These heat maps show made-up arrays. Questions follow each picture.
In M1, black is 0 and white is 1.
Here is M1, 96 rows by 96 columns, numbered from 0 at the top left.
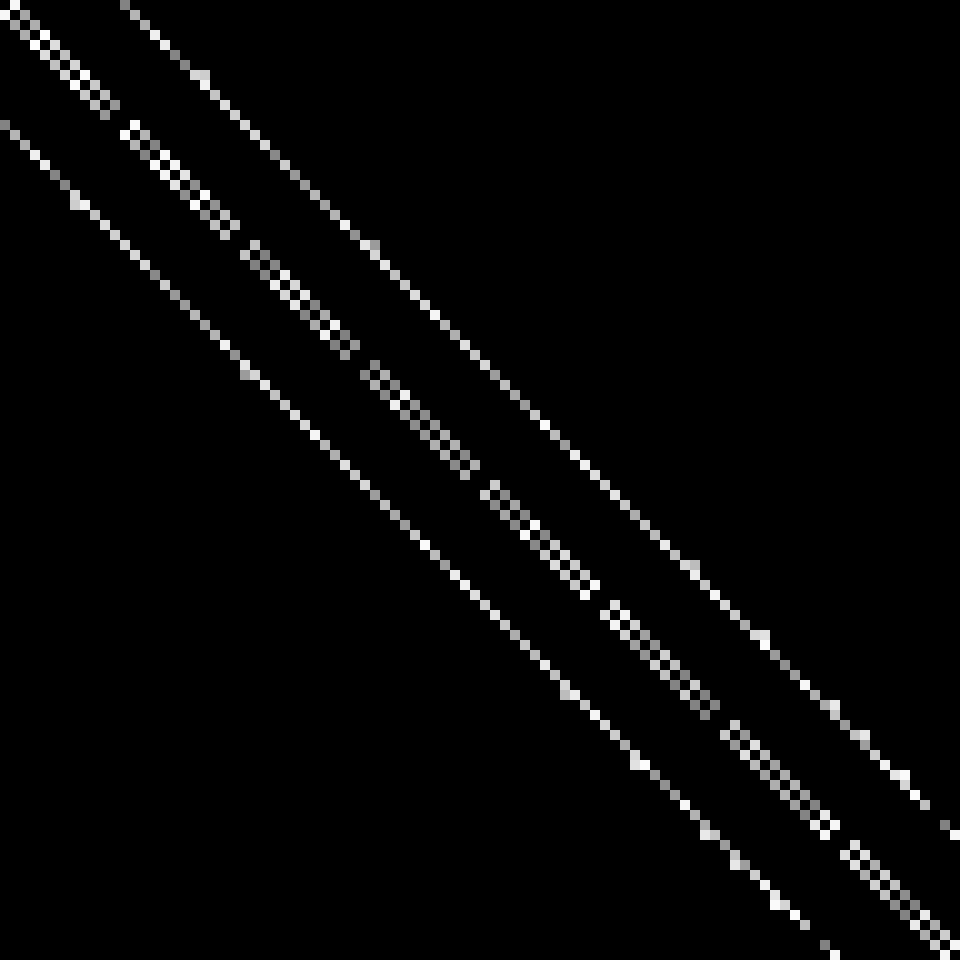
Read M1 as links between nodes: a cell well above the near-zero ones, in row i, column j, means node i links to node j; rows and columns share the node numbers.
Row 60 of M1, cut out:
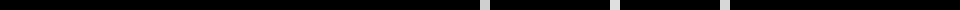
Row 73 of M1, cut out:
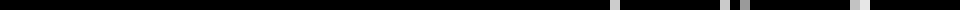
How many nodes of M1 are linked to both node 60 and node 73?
2
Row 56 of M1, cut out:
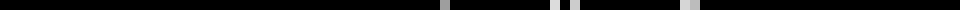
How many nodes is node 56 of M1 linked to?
5
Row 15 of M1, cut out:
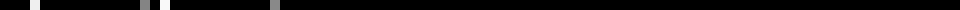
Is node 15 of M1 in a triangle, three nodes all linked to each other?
no
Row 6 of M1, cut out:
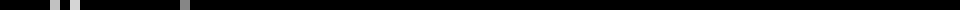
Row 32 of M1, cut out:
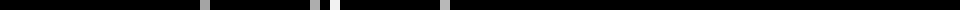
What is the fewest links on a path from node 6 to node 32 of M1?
3
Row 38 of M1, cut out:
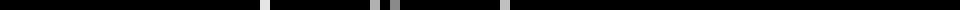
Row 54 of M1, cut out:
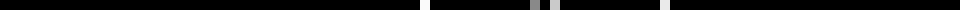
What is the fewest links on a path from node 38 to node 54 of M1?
5
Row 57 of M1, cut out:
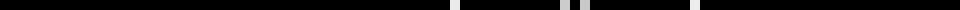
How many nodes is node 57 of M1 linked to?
4
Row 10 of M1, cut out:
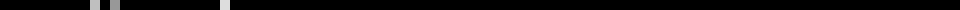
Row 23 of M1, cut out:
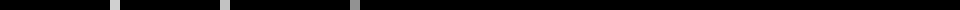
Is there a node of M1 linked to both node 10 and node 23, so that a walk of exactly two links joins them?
yes
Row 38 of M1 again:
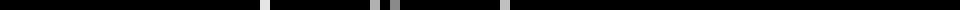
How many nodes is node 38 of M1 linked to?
4
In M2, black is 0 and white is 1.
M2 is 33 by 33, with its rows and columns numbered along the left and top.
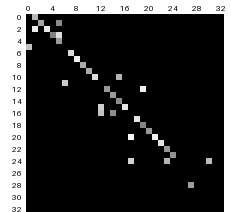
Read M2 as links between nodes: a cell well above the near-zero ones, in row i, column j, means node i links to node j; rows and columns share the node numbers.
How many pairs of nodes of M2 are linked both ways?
2
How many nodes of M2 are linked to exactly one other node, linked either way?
3
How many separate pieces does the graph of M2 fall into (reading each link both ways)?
8
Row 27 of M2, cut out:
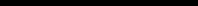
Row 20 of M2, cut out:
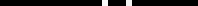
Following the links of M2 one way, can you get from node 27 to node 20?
no
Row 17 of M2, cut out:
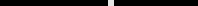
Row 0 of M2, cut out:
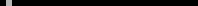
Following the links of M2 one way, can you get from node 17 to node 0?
no
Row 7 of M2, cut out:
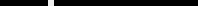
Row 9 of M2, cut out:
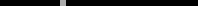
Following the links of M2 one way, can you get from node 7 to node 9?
yes
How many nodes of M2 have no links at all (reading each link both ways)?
5
